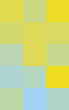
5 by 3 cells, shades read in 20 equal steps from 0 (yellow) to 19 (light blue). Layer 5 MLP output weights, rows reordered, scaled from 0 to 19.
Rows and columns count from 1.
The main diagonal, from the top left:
4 5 10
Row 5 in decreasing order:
19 15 12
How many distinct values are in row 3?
3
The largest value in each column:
16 19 15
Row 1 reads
4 9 1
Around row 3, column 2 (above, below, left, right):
5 14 13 10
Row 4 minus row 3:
3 9 -10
